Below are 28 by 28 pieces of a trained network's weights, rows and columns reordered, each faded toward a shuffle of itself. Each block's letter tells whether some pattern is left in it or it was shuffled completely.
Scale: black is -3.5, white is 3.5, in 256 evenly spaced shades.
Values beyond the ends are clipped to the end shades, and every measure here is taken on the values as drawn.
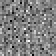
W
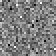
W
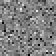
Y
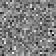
Y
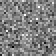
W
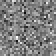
W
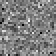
Y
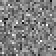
Y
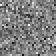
Y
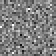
Y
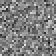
Y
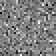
Y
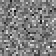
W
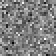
W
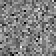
Y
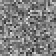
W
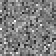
Y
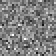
Y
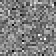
W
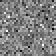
Y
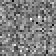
W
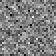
Y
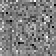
W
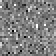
Y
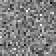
Y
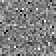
Y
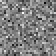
Y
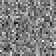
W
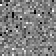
Y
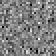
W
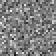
Y
